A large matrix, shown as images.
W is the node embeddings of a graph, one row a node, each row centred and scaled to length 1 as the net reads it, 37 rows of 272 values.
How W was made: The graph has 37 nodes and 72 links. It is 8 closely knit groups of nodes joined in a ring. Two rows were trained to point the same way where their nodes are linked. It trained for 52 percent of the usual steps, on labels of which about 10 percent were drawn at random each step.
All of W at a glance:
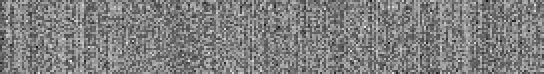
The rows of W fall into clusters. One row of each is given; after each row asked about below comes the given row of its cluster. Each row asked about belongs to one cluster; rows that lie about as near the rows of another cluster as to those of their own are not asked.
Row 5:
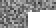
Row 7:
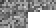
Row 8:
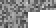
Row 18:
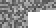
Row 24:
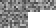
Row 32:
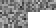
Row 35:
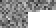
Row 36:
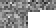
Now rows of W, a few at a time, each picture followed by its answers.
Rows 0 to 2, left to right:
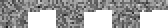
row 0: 8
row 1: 5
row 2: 24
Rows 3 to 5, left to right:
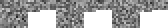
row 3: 24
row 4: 18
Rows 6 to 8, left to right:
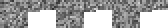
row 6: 35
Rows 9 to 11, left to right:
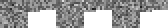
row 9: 32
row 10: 35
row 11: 7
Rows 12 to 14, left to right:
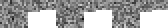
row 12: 32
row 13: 5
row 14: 18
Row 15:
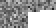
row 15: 5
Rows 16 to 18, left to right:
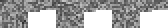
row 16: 8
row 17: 18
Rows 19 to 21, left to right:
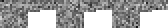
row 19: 36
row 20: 8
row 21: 36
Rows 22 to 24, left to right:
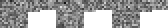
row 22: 7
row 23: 35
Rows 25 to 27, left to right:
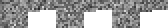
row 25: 35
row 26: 18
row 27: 36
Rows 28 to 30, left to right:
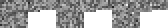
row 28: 7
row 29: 8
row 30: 35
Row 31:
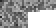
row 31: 32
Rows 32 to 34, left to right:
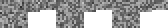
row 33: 8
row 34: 18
